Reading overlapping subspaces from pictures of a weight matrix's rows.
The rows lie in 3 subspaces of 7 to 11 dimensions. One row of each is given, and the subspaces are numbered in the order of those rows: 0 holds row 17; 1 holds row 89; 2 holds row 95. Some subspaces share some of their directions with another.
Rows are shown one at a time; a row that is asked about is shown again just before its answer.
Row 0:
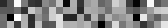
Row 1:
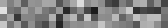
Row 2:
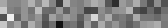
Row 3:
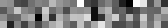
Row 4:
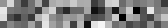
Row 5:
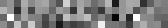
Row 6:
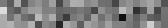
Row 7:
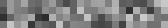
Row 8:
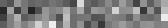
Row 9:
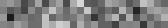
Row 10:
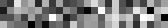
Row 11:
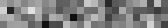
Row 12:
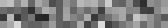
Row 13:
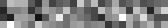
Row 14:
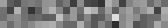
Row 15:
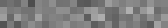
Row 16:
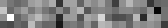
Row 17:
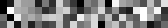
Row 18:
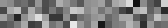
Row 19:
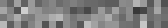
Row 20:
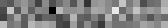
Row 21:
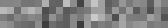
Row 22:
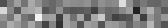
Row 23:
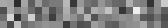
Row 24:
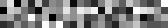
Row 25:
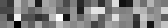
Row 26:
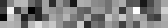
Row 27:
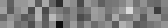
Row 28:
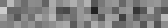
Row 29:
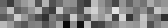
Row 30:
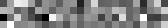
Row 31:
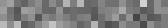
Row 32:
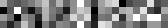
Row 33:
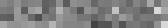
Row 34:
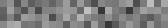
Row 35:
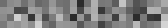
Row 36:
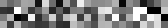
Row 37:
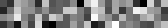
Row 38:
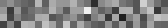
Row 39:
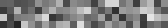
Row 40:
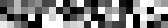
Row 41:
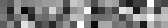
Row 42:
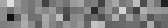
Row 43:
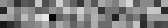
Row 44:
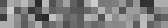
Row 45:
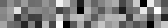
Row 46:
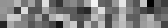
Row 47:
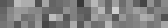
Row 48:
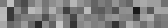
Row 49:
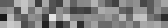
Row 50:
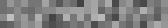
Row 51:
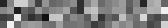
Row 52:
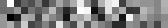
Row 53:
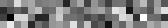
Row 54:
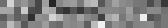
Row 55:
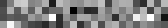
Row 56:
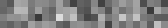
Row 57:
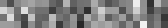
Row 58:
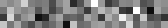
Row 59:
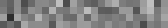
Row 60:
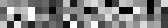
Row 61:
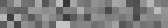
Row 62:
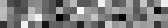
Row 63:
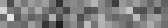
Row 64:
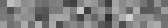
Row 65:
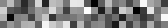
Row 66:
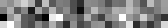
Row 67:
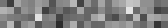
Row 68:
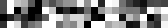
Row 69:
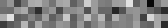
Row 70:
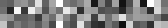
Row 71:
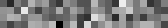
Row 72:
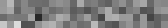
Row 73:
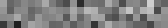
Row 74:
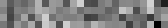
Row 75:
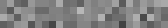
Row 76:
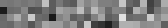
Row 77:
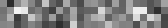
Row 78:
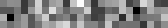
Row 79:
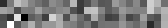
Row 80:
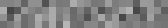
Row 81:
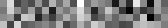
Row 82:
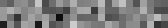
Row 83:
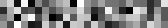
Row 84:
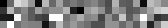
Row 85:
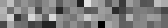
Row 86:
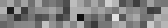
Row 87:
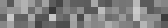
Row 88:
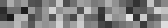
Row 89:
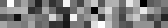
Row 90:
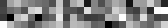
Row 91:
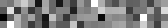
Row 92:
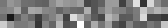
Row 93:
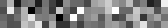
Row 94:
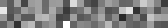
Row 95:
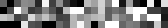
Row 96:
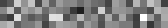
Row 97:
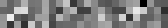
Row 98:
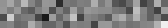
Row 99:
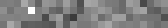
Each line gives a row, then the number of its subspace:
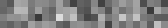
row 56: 1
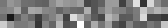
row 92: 1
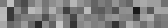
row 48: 1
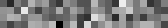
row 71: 1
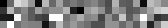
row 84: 0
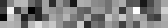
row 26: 1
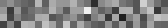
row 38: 0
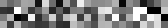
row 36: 0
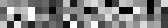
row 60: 0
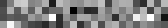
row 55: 0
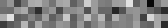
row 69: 1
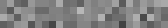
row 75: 1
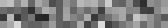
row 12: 0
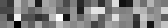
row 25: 0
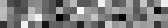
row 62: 1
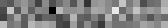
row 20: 1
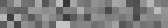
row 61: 0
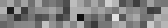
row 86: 0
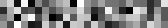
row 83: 0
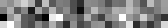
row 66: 0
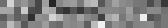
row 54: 1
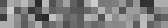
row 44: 1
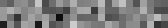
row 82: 0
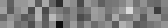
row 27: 0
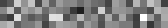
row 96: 0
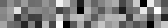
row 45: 1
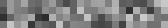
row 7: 1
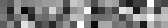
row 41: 2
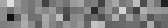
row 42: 1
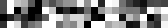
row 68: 1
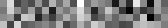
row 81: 0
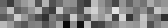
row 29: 1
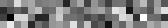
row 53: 1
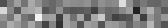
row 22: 0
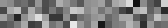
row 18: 0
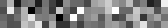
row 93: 1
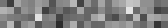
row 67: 0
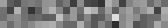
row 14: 0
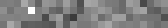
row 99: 1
